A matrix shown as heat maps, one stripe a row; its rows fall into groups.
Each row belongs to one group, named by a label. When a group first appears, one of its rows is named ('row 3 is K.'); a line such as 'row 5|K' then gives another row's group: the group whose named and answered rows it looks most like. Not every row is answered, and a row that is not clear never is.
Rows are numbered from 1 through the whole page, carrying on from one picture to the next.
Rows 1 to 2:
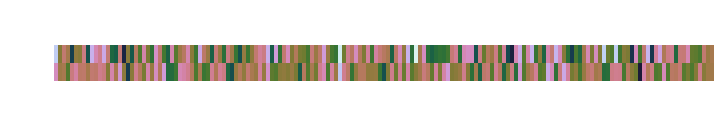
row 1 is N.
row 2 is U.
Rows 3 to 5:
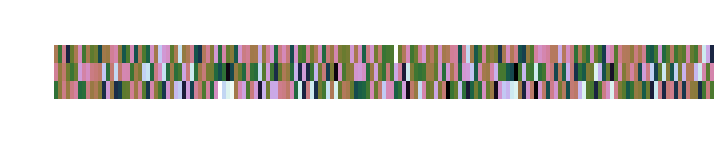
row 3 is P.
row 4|U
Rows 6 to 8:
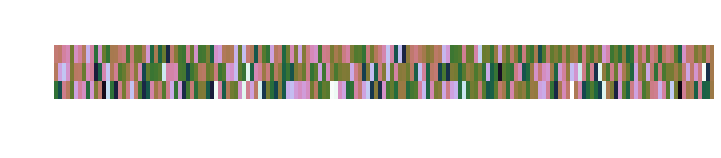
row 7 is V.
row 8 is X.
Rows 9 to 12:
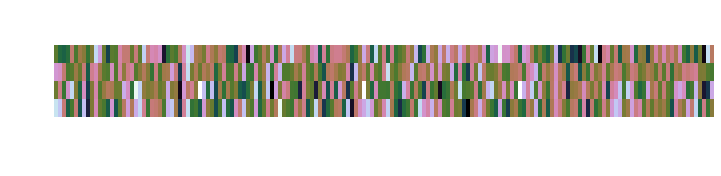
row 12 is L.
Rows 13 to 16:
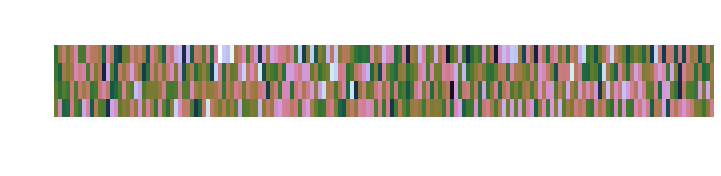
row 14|X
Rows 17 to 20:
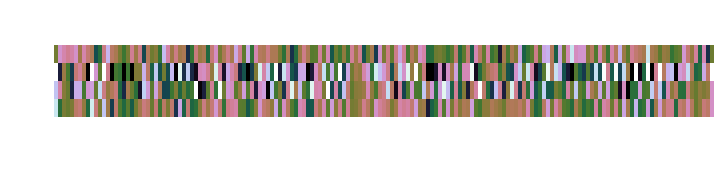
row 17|V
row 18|N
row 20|N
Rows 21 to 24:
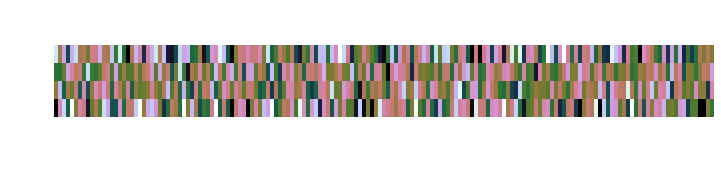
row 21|U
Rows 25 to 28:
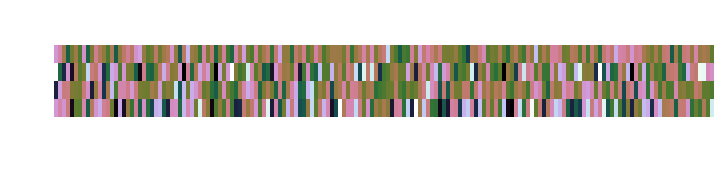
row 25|L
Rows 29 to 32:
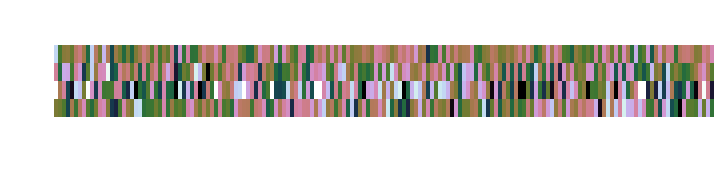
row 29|N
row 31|P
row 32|L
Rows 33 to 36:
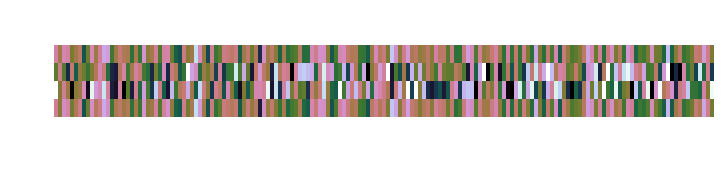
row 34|L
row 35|N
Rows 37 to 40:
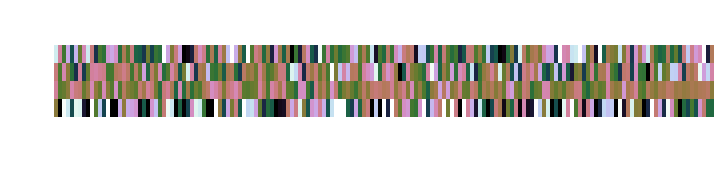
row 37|V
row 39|N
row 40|X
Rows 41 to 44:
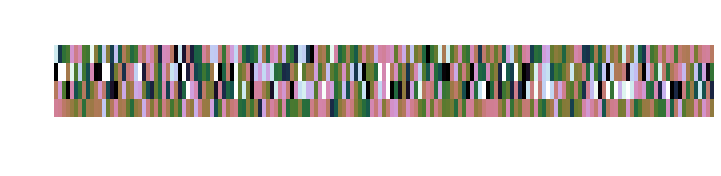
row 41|N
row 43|L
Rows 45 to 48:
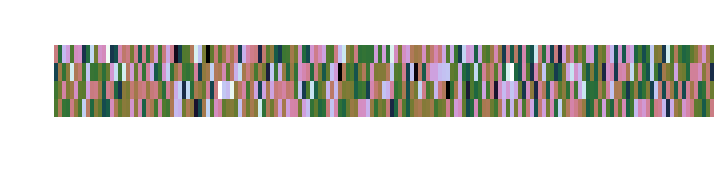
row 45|X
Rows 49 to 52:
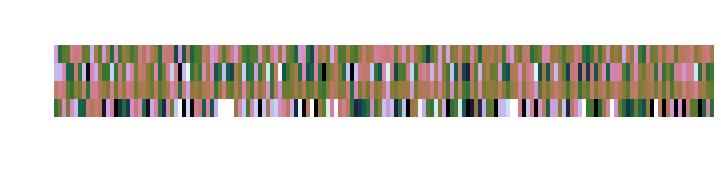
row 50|L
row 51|L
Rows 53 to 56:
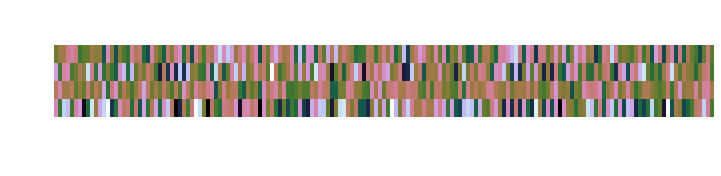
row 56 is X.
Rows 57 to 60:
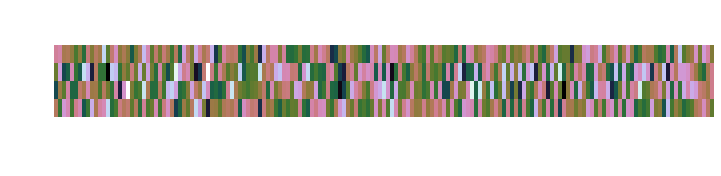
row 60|X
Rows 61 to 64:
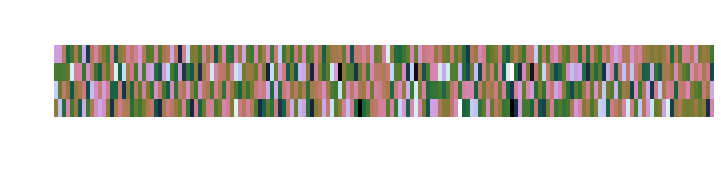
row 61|L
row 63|N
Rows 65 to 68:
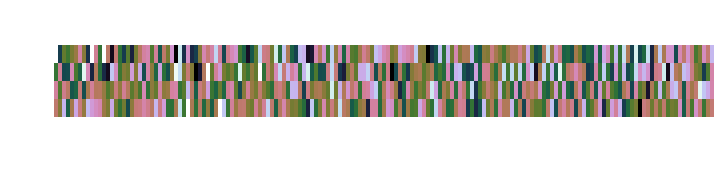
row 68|U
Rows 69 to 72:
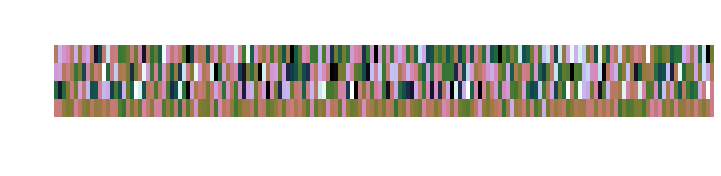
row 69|V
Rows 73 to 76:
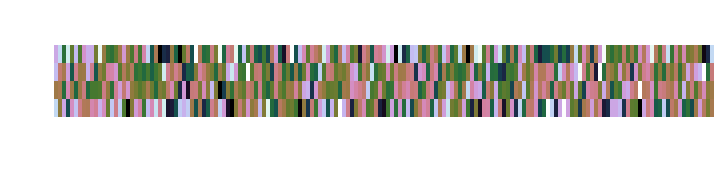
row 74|V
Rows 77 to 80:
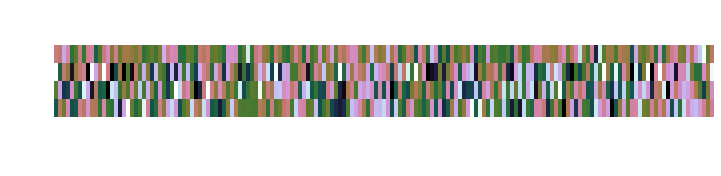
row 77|V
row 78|N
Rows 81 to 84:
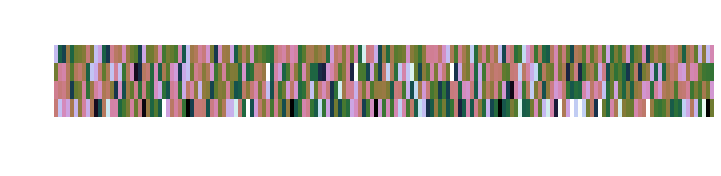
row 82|L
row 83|N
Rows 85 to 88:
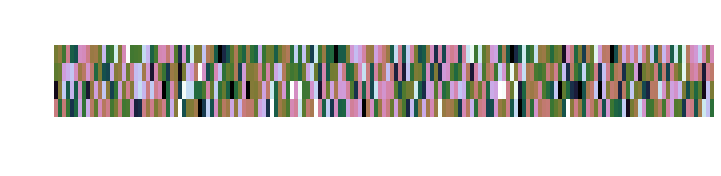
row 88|P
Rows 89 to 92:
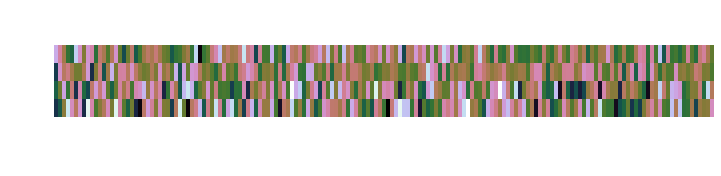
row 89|P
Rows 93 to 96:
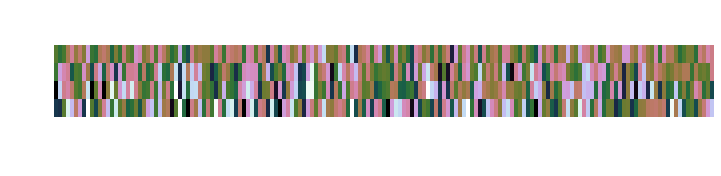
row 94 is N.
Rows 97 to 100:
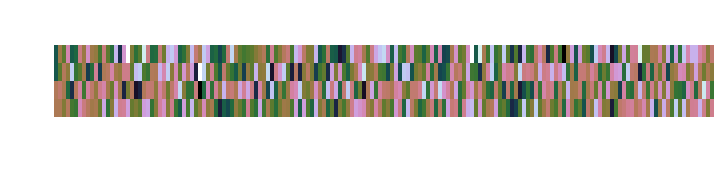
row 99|P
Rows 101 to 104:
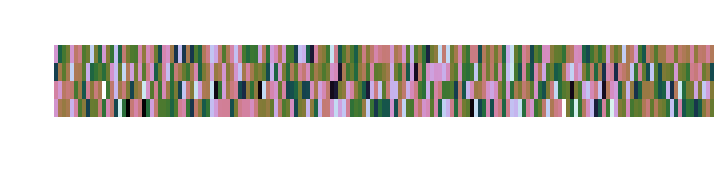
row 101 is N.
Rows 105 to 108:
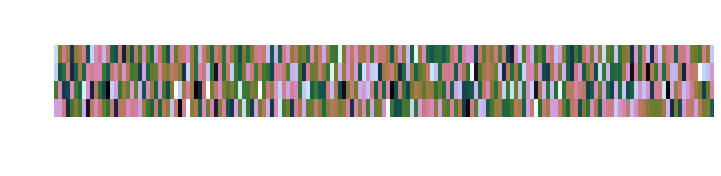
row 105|N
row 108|L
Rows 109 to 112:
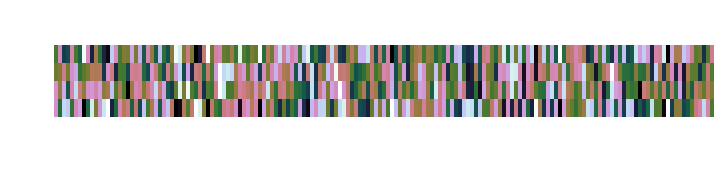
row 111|U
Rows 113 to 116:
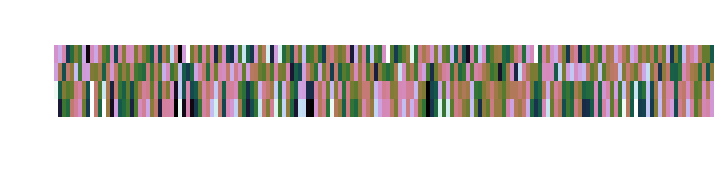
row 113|L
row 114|V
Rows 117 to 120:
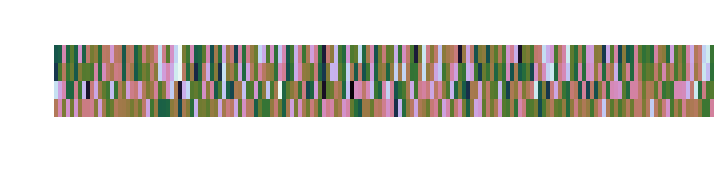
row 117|P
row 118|P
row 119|L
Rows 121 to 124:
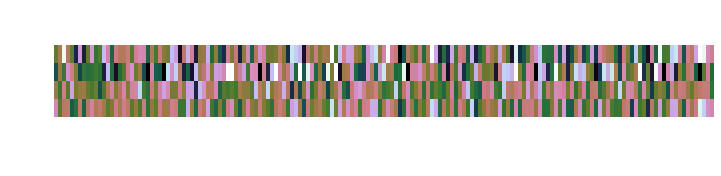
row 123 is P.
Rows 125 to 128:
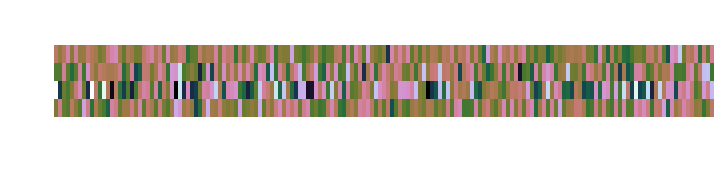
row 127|N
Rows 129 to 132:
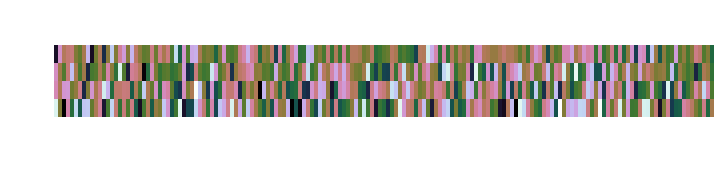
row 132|V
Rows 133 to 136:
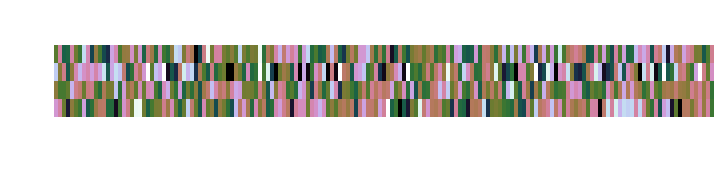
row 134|U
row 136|L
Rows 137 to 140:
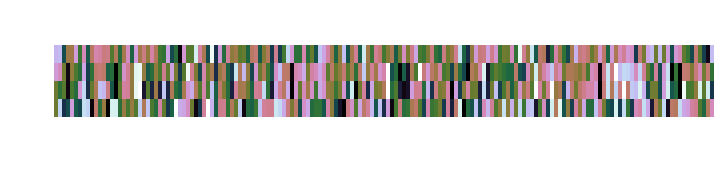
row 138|L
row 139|L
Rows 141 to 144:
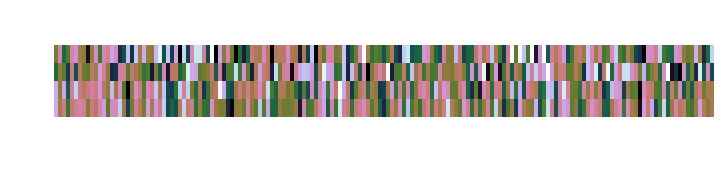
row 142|L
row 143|U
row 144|U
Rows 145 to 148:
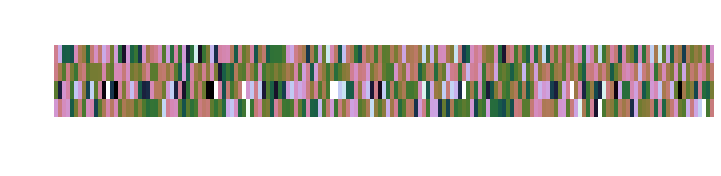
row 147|X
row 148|V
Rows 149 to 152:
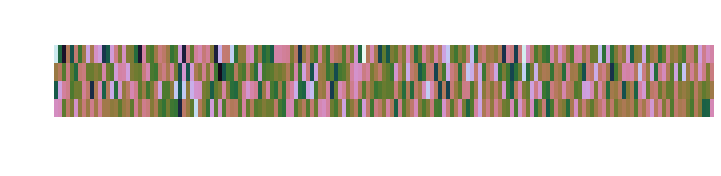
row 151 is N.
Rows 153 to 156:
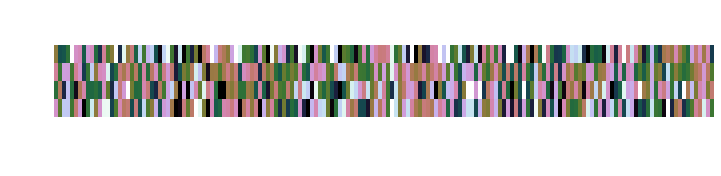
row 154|X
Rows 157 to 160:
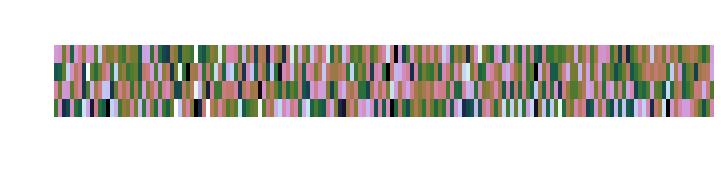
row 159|X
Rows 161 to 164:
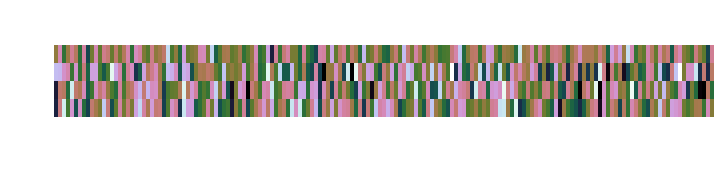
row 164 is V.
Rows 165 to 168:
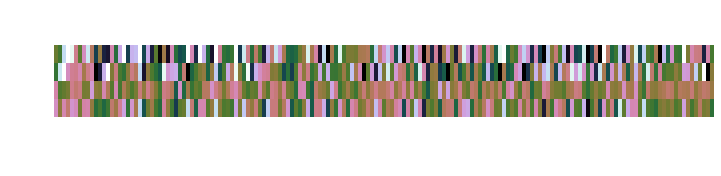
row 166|V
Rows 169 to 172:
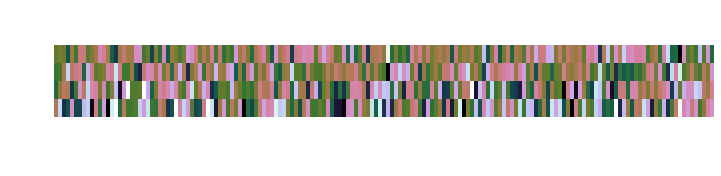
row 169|L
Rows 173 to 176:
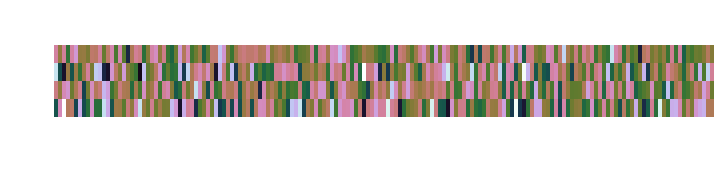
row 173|U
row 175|X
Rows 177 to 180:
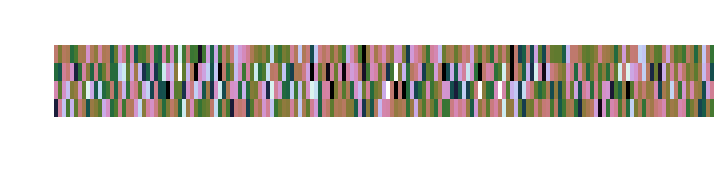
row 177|P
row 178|P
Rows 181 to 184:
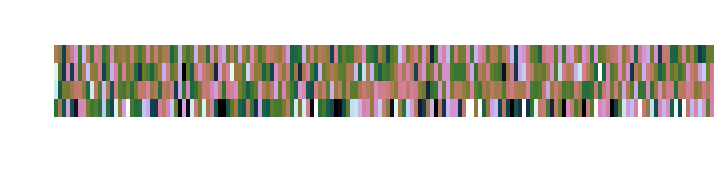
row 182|V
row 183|N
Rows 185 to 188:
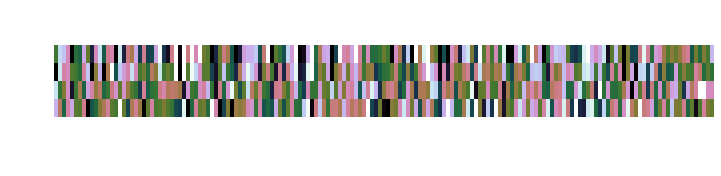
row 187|V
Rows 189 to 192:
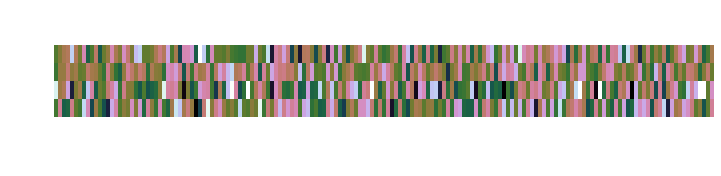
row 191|V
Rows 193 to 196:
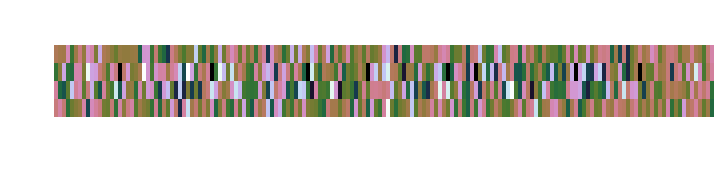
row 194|U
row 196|L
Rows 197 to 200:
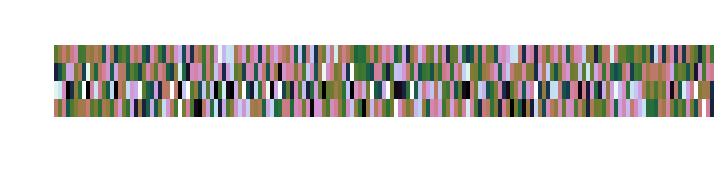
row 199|L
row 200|P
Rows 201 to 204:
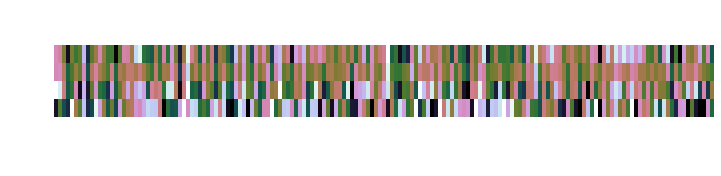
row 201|L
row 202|L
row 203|L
